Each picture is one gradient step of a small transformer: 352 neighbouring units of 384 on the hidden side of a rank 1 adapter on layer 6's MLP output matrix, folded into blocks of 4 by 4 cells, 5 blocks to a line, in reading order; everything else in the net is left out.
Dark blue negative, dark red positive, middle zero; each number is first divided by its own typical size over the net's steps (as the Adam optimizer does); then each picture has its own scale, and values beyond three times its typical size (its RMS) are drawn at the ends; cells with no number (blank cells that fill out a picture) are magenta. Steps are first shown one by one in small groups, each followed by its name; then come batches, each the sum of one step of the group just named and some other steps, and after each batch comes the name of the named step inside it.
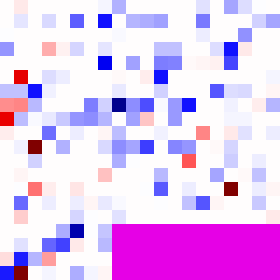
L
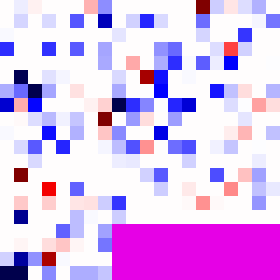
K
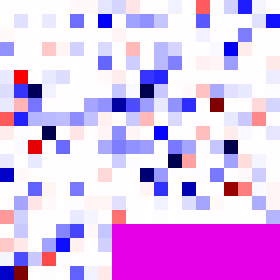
L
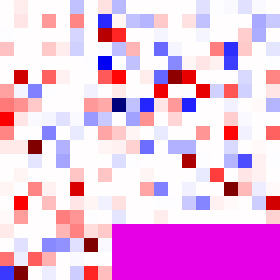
L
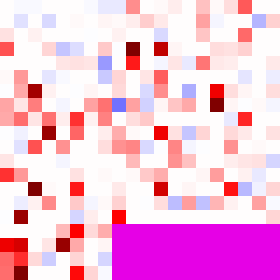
L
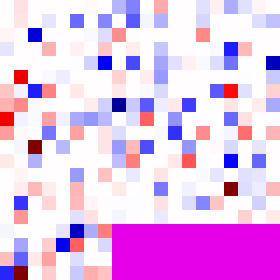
L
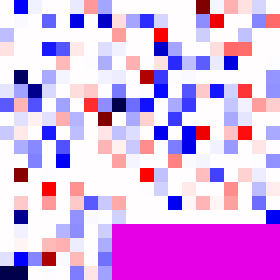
K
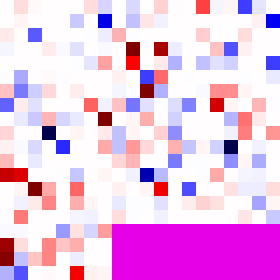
K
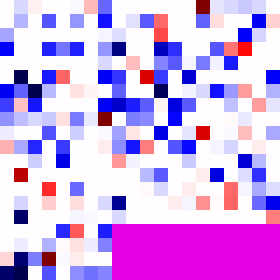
K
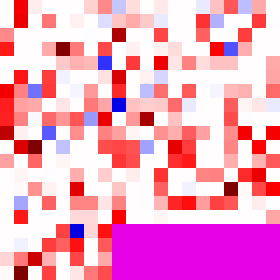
L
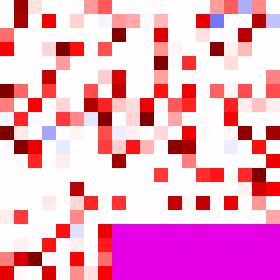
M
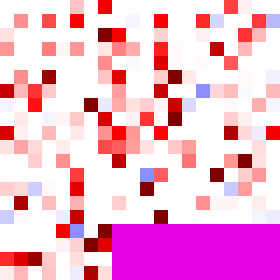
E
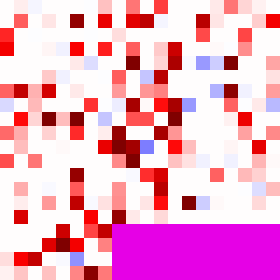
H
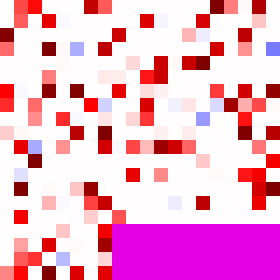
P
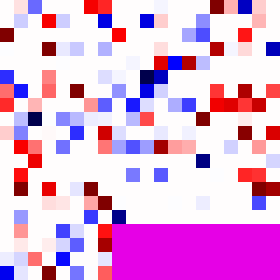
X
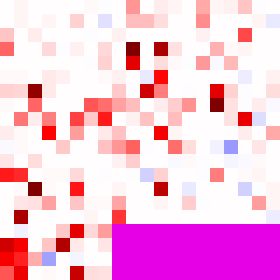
H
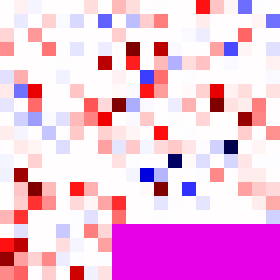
X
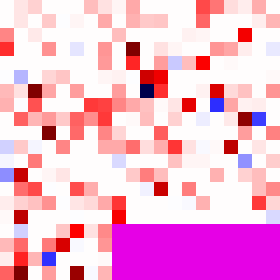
P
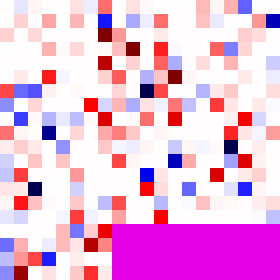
E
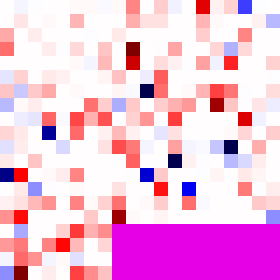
H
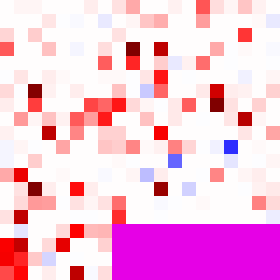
P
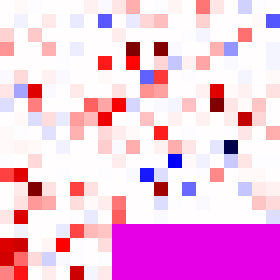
X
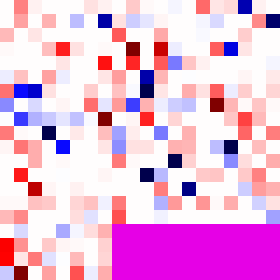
M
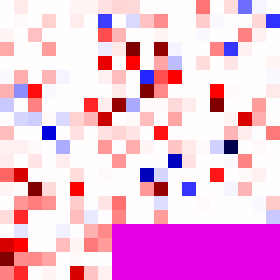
E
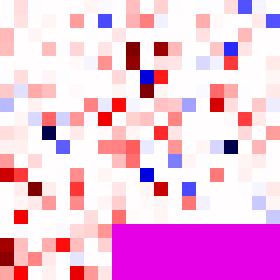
H
